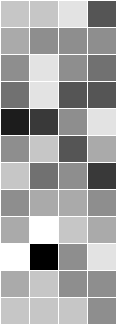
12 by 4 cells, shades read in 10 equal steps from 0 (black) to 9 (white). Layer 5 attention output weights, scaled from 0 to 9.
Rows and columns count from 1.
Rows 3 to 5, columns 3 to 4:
5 4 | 3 3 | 5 8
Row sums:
25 21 22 18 16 21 18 22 28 22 23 26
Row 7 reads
7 4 5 2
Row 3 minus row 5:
4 6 0 -4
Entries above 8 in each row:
0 0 0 0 0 0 0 0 1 1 0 0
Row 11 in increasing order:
5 5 6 7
